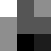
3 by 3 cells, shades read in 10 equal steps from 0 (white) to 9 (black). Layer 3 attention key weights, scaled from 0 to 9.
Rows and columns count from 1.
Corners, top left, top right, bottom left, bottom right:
0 4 4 8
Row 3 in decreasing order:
9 8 4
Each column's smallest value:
0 6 4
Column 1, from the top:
0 4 4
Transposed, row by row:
0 4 4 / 6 6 9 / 4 6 8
